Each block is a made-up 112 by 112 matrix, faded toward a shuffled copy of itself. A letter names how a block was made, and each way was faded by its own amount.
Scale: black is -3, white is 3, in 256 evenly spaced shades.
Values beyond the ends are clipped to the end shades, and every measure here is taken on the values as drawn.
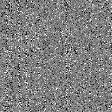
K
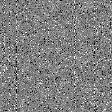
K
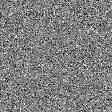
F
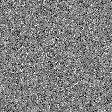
F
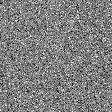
F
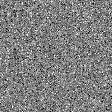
F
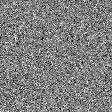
F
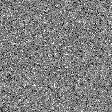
F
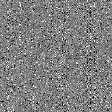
K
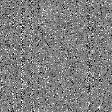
K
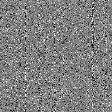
K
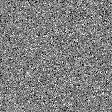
F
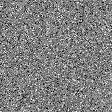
F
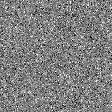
F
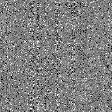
K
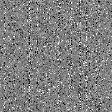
K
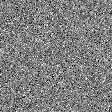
F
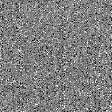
K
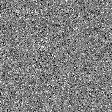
F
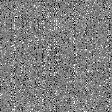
K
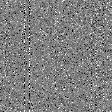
K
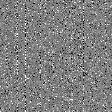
K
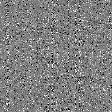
K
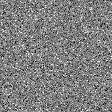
F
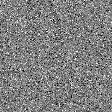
F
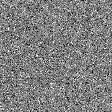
F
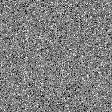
F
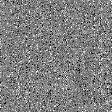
K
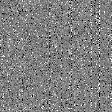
K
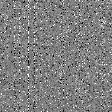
K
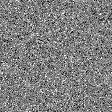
F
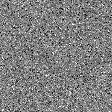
F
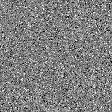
F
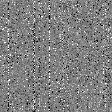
K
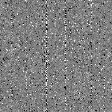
K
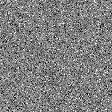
F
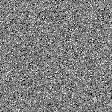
F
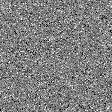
F
